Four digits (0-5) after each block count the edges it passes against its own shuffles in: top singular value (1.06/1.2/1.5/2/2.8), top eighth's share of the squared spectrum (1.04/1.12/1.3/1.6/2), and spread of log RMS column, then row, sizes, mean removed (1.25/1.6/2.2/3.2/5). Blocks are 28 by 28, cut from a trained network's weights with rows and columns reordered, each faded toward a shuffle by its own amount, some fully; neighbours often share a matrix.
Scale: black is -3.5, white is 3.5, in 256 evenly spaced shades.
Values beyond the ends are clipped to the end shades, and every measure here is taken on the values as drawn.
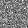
0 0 0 0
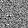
0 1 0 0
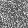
0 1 0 0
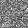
0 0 0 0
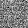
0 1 0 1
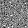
0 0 0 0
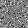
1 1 0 0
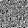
3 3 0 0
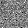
1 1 0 0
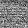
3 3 0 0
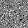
2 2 0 0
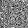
2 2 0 0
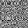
3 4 0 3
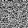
2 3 0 1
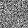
1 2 0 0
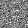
1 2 0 1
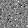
0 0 0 0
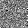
1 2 0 0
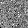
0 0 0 0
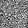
2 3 0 1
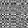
4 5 2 3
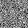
1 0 0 0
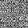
3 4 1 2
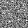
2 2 0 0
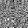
3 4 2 2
